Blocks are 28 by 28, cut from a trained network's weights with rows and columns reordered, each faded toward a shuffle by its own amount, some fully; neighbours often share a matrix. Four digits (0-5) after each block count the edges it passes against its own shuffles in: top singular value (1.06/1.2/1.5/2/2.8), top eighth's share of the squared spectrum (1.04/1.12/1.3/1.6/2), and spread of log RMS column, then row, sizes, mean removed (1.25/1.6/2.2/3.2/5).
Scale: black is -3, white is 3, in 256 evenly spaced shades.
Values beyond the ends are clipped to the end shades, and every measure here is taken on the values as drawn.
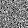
0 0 0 0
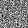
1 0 0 0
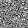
1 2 0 0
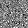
0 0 0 0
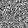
1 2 0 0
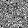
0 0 0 0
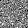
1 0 0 0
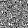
1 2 0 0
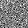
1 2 0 0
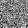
1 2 0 0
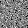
0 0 0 0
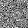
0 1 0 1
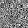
3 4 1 1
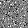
0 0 0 0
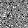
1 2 0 1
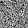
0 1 0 0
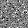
1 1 0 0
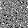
0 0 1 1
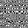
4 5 1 3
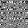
3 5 0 3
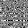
3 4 0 3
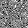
1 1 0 0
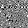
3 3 0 1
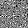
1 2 0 1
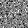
1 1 0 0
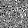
1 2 0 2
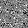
1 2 0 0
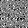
2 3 0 2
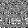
3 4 0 3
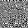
3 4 0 2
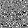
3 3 0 2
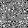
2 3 0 2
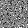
1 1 0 0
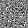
2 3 0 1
